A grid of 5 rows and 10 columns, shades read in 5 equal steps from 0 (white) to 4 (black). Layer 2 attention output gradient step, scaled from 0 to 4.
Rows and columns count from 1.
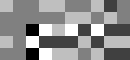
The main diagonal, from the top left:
1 2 4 3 1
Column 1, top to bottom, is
1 2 2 1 2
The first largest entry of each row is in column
9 1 3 4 3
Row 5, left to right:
2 2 4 0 1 1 2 1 3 3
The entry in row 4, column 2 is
2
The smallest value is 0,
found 5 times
